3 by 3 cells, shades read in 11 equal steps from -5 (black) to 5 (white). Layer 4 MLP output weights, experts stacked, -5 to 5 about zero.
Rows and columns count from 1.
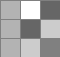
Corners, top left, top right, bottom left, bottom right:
2 -1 2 0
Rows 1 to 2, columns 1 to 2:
2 5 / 2 -1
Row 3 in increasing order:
0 2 3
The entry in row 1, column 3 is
-1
